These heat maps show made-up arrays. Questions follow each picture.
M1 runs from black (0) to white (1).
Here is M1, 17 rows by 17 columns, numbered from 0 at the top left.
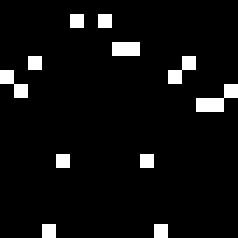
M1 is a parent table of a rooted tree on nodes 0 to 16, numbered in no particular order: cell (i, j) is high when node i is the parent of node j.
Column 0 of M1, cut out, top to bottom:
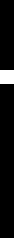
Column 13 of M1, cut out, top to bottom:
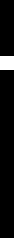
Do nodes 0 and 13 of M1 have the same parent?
no
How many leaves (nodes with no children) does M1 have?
9
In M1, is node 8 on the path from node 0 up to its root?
no
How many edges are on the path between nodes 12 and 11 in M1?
5
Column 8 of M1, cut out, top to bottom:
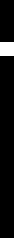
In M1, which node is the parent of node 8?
3
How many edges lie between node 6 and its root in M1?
0
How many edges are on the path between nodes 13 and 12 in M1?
7
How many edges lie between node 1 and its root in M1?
1
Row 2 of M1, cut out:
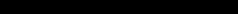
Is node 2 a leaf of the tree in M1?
yes
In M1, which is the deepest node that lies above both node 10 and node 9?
16
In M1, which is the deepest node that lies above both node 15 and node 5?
1
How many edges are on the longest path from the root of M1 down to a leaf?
4
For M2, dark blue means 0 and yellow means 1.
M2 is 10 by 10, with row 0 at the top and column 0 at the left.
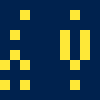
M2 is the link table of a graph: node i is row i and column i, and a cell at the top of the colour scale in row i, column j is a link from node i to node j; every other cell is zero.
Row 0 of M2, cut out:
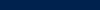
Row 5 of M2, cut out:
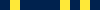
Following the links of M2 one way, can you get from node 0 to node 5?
no
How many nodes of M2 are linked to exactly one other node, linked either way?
0
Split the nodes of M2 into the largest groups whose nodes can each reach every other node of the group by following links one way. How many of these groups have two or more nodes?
0
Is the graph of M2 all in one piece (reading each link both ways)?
no
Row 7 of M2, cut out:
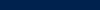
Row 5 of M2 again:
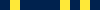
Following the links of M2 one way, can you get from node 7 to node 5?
no
